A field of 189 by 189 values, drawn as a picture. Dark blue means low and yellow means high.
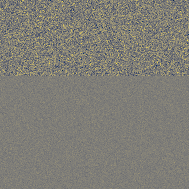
Odd rows or columns: none. Histogram: heavy tails on both sides. Slope: none. Seam: horizontal, 40% of the way down, the bottom part calmer.
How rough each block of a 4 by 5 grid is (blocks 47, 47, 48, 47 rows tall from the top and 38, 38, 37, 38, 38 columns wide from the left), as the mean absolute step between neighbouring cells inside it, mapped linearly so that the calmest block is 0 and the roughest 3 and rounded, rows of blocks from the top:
33333 / 22222 / 00000 / 00000
